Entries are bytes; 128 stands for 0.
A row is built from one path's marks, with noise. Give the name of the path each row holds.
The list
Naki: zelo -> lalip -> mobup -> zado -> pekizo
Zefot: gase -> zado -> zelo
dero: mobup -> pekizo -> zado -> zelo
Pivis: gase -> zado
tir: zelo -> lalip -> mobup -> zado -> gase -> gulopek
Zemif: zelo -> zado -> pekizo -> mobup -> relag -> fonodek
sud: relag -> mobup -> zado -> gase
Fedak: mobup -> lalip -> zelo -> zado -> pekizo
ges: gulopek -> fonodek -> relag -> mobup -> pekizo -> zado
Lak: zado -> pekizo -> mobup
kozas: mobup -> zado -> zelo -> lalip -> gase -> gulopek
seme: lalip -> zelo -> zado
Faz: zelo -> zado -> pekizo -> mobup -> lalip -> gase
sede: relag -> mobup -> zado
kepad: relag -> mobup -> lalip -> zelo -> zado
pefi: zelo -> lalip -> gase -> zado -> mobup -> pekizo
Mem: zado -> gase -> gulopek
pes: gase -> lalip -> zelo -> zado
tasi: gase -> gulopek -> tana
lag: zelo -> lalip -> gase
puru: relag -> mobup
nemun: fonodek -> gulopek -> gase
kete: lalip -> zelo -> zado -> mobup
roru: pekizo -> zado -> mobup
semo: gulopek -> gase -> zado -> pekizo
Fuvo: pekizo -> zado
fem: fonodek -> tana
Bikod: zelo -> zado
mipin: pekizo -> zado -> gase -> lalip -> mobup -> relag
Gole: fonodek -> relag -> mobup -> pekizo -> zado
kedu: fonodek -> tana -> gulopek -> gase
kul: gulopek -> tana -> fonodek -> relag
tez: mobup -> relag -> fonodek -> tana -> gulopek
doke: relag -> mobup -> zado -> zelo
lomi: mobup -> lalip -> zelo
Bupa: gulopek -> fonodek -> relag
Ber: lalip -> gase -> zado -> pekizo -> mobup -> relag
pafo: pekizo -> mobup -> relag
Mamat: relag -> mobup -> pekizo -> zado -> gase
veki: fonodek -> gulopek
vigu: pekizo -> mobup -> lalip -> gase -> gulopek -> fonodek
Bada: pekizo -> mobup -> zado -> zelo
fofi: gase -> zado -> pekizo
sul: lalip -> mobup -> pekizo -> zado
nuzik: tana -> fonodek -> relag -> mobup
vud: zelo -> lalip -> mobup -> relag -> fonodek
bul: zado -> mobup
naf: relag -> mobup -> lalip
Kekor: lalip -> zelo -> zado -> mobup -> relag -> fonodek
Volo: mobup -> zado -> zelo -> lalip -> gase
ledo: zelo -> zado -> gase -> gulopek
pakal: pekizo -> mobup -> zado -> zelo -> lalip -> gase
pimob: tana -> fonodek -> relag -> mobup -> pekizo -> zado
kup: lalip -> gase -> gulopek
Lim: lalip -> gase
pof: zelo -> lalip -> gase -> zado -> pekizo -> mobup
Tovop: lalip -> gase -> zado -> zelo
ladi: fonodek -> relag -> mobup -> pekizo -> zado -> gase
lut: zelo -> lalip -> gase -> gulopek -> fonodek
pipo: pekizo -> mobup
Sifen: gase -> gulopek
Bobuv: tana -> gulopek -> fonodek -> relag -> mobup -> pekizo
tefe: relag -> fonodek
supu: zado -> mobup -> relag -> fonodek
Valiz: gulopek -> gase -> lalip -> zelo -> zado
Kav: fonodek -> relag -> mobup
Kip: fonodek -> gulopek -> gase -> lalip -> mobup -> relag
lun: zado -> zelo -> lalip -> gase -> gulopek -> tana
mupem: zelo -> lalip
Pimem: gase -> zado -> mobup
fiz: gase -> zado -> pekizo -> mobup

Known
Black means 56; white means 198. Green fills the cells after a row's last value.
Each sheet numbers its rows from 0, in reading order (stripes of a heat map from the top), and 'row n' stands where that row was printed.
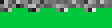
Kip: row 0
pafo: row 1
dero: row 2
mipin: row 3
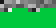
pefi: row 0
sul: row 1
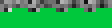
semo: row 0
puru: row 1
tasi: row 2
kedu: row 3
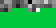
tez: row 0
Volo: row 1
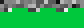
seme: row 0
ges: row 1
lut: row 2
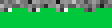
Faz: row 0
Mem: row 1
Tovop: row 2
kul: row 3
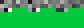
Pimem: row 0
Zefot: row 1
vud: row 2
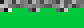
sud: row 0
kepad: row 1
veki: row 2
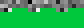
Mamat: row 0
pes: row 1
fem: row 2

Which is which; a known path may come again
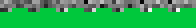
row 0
vud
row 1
tez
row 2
semo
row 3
lut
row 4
Sifen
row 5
Tovop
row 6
pes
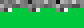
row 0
Faz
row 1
seme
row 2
Volo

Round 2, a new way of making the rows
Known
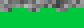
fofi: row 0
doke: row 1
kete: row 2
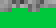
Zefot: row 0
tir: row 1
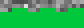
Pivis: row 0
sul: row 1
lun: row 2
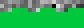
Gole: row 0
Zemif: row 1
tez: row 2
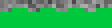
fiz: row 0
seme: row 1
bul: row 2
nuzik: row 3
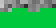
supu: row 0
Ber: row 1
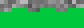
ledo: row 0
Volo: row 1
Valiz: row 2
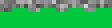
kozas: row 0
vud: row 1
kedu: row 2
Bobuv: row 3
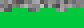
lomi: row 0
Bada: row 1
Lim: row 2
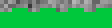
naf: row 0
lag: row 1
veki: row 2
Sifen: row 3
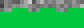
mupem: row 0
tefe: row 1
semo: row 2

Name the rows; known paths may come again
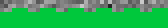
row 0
Bikod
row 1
kup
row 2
Pimem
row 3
Kekor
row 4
sede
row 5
tefe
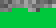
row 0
Naki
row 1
fofi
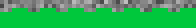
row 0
Lim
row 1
dero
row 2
veki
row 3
Mem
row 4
puru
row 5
lomi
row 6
doke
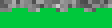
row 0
Lak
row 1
Kav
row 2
pimob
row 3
seme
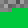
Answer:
sud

